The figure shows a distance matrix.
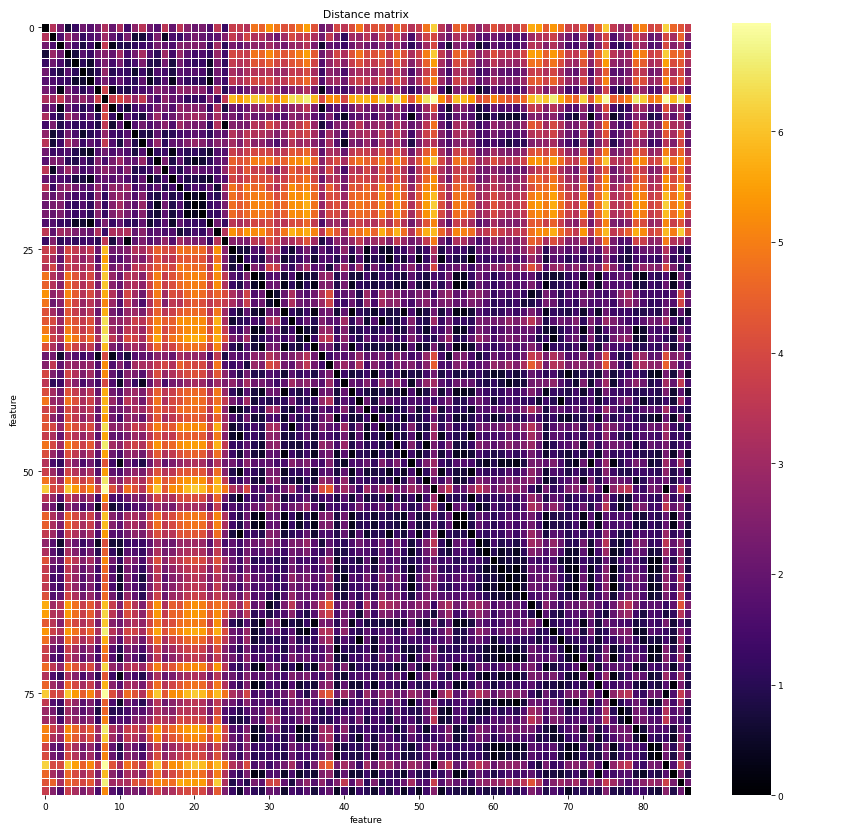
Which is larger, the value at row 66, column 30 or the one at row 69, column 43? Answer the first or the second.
the second
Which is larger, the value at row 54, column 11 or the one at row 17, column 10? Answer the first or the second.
the second
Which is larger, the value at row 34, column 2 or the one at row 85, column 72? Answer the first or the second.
the first
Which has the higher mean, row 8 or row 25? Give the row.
8
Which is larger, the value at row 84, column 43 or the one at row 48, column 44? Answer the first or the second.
the first
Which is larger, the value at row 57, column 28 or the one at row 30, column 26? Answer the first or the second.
the second
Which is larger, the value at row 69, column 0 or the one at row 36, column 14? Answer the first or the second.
the first
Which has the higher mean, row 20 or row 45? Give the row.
20
